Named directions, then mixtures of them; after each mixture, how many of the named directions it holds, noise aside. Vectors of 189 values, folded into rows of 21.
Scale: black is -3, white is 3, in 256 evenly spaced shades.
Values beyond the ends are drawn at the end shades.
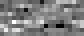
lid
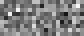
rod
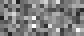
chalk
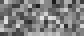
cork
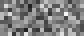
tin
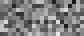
two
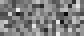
two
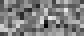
three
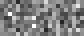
three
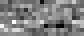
one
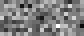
three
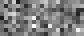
one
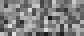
three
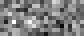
three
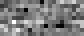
one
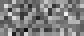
one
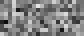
three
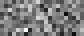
one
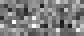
three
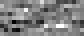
one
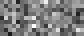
one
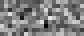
three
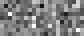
two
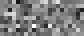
two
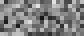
one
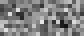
three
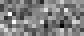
three
